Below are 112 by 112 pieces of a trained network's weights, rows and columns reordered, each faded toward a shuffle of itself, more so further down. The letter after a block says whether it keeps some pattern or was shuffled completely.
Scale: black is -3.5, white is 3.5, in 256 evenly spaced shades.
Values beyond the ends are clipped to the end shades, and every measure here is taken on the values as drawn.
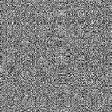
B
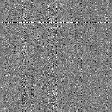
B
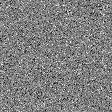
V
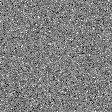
V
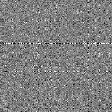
B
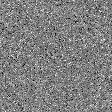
V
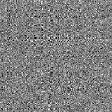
B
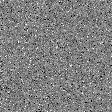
V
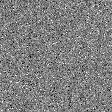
V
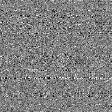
B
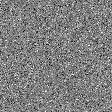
V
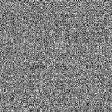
B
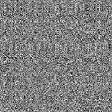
B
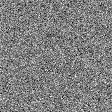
V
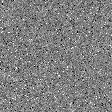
V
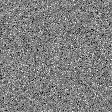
V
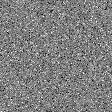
V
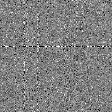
B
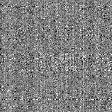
B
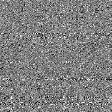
B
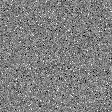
V
